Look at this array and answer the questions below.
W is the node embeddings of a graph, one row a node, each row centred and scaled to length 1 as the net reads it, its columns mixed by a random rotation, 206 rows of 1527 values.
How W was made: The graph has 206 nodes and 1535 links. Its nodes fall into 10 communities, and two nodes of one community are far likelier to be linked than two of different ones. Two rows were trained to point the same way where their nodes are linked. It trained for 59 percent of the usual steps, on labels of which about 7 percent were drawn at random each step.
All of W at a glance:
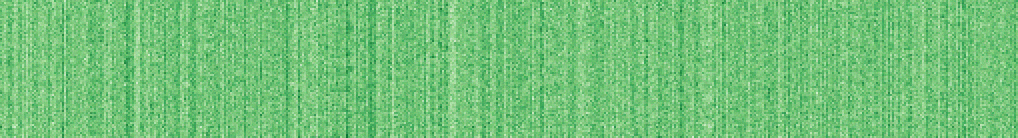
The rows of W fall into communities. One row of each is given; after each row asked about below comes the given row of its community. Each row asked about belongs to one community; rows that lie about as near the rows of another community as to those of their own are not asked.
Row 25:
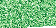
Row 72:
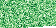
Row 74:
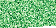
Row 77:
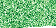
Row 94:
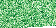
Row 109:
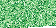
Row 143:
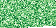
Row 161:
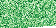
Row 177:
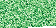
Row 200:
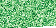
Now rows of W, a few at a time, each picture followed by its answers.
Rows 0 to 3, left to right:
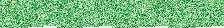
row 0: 143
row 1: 109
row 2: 177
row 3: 72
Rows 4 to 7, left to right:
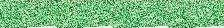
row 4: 177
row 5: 200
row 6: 109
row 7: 143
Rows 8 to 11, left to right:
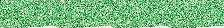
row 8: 143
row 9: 72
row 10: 109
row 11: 109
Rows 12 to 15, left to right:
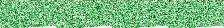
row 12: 74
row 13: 74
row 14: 74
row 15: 25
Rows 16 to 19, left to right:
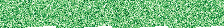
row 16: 94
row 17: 161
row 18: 94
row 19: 72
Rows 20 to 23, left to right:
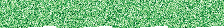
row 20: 143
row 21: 77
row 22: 94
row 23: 177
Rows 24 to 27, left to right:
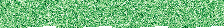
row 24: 200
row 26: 77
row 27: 161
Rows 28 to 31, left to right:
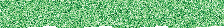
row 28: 109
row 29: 94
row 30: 74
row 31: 94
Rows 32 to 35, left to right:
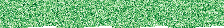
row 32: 72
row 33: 25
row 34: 72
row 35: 72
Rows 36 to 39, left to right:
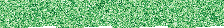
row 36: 72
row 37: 161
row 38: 200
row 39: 200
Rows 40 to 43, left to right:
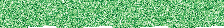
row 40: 143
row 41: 25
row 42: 200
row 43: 109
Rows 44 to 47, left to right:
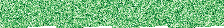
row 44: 25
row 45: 177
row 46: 200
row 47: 200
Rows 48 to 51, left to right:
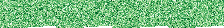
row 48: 72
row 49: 161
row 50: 109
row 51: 25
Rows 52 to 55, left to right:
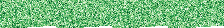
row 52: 74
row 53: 74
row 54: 74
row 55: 161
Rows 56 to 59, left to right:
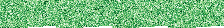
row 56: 109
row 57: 200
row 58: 25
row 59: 94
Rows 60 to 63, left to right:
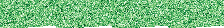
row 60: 77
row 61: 200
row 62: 94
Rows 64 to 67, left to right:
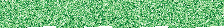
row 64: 177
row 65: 143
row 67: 177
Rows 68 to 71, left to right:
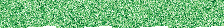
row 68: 74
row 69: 143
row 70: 94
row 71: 109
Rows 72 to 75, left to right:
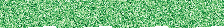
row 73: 143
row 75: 94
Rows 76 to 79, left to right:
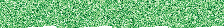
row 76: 74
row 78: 25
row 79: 72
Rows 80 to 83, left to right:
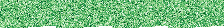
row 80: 109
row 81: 177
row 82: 25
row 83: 25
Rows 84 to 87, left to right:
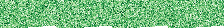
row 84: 161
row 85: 72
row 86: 25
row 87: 94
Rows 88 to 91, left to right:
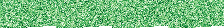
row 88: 200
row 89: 200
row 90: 161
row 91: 74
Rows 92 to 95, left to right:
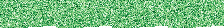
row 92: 200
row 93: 74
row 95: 72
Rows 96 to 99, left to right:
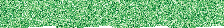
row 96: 94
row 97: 143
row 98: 72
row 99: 72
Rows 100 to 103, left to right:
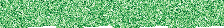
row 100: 25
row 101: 200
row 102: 74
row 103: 77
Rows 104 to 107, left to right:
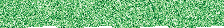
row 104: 94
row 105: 109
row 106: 72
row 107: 143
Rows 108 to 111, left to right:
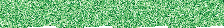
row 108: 74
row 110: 25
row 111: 161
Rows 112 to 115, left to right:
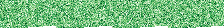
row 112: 94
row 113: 109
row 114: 109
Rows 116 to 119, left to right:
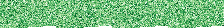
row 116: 77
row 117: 161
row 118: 77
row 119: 74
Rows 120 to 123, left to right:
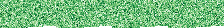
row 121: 72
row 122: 94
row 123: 94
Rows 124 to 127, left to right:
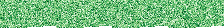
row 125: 177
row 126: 177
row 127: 143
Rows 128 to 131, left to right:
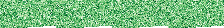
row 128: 74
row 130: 25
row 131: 109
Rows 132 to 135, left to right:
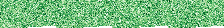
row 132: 200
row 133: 77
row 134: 161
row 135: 25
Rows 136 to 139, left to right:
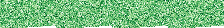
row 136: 25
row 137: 161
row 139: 200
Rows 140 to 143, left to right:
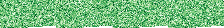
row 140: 200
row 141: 109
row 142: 200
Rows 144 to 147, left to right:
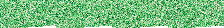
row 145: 77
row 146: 77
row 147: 77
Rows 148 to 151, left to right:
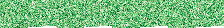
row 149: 77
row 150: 177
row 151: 177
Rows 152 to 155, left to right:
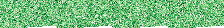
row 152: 200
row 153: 200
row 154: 94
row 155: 94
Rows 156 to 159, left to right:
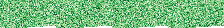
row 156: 72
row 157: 161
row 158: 72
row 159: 72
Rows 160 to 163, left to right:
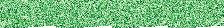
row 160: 74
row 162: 177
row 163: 94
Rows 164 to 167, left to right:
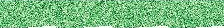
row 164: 161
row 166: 25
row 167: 74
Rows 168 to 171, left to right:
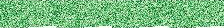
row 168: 77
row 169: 77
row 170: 177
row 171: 77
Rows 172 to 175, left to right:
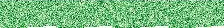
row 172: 109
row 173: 109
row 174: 72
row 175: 25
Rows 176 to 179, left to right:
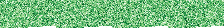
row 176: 200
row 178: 177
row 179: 143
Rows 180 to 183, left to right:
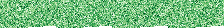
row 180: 177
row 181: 74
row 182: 161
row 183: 177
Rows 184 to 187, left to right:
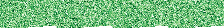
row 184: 94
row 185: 25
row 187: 200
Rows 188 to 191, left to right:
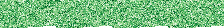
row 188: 177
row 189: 25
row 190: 200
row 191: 143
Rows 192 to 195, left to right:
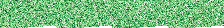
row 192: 72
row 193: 72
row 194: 74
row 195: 77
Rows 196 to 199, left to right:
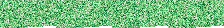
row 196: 72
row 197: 177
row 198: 94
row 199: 143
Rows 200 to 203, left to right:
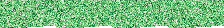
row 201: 72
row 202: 72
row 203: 143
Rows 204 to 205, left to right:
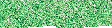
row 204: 143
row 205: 161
